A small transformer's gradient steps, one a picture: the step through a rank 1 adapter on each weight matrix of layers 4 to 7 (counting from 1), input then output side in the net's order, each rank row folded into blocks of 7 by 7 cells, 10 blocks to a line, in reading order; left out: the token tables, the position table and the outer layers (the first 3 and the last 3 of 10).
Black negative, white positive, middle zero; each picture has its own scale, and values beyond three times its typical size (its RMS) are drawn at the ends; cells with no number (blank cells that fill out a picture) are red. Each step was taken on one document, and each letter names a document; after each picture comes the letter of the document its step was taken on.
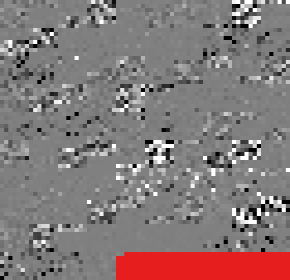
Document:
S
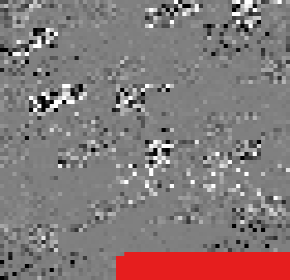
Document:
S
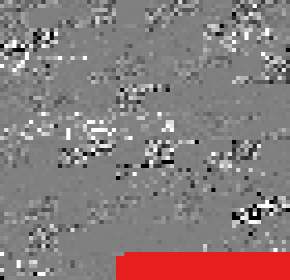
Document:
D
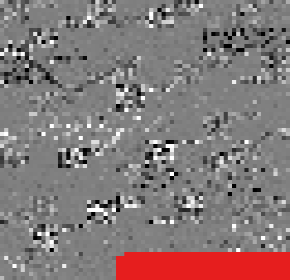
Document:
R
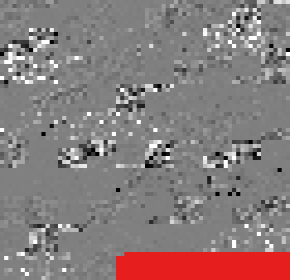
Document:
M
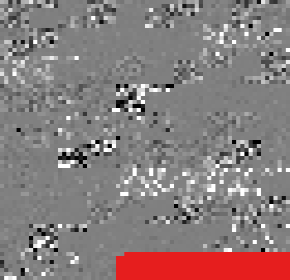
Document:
S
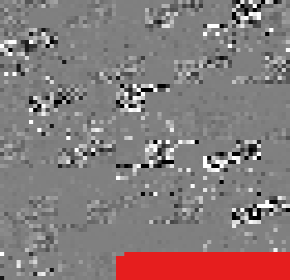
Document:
D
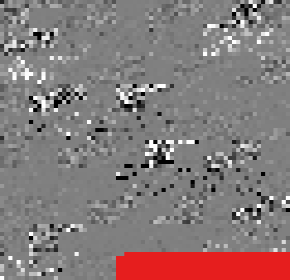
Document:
D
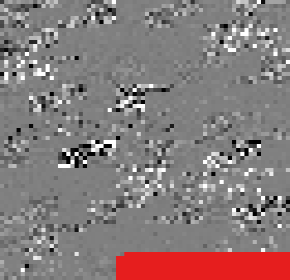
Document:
S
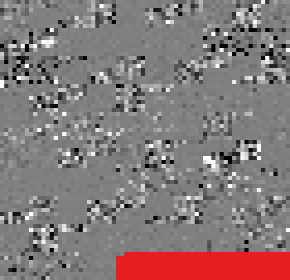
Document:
R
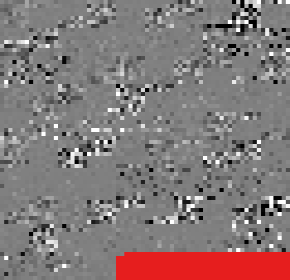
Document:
R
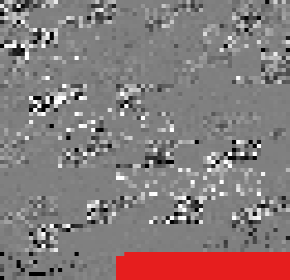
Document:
D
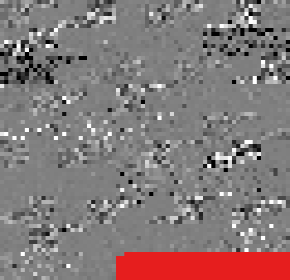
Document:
R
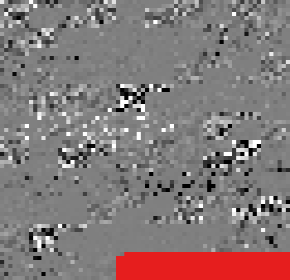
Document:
S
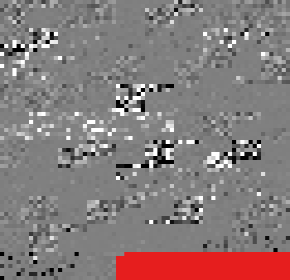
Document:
D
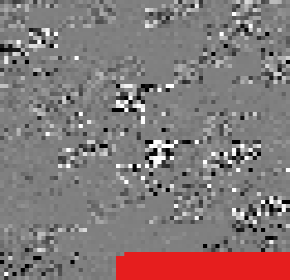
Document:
S
